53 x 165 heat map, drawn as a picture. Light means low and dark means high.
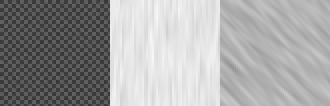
It is made of 1 by 3 panels. Panel 1,1: high, checkered. Panel 1,2: very low, streaked downward, faint in contrast. Panel 1,3: low, slanting down to the right, faint in contrast.
